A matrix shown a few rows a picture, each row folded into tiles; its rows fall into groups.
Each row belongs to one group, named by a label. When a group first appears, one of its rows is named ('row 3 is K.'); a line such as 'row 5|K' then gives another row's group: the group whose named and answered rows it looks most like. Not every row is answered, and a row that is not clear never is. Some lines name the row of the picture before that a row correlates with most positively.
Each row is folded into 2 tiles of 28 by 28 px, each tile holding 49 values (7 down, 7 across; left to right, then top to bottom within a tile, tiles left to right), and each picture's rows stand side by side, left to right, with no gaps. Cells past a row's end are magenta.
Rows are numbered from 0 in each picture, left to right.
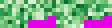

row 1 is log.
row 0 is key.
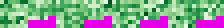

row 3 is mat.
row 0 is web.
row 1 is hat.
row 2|hat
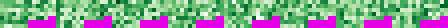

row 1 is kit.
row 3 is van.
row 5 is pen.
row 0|pen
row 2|log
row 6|key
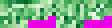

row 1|mat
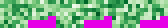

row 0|log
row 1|web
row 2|kit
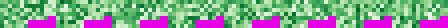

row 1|log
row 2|pen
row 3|web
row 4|log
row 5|kit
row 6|mat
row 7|mat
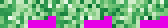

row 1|key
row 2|key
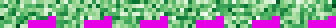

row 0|pen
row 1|key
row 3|van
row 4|hat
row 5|key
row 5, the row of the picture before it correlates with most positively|2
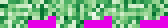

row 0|web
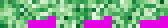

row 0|log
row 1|mat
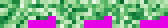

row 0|pen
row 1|van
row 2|log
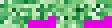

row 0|web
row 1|mat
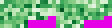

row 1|hat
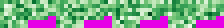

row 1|van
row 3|hat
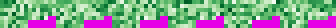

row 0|kit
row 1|kit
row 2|key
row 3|web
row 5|kit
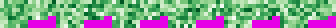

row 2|log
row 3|van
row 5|pen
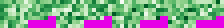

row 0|kit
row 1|kit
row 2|van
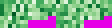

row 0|kit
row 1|key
